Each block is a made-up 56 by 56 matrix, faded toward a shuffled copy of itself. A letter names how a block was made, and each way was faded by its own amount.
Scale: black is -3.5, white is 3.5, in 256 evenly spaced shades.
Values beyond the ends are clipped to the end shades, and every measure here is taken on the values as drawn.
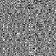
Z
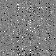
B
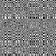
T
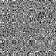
Z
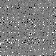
B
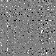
B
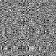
Z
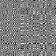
T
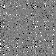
B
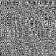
Z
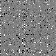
B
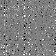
B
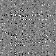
B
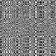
T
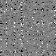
B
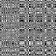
T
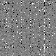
B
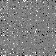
B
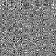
Z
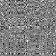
Z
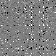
B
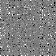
B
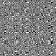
Z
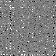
B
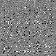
B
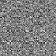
Z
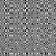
T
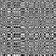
T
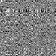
Z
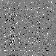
B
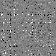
B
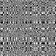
T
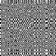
T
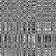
T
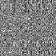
Z
